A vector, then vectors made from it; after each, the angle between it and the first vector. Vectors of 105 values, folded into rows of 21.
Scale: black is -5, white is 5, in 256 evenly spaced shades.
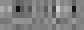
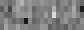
partly opposed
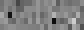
orthogonal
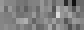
partly aligned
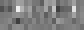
nearly opposite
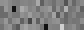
orthogonal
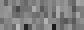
partly aligned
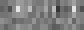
nearly opposite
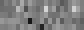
partly opposed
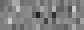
partly opposed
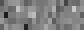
partly opposed
